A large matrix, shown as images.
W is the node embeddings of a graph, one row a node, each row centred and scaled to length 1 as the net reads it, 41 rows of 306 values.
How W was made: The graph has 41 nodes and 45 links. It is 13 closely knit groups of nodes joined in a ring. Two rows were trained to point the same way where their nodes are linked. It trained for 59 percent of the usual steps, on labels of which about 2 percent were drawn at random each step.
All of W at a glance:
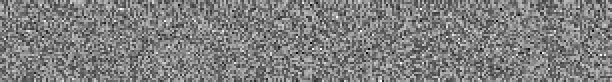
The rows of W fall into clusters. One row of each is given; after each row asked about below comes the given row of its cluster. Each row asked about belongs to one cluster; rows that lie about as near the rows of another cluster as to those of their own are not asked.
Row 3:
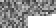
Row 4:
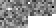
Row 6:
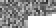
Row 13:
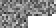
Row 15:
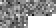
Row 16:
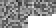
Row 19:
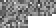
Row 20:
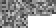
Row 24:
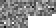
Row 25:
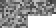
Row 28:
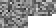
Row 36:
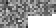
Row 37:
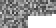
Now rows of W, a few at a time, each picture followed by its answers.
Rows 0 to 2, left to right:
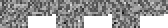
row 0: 19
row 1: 19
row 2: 3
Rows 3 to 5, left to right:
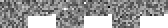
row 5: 16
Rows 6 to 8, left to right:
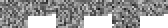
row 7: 6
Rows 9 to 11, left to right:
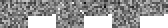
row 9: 24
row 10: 4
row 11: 36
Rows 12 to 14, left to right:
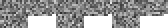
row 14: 28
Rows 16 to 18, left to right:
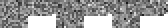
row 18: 13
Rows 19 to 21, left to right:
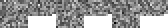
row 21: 3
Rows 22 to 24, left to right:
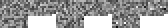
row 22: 37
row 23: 15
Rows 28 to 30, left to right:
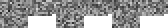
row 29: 16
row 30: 36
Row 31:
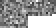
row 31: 25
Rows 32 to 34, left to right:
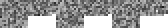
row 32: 6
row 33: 4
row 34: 37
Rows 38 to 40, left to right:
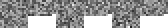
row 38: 28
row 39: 20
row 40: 20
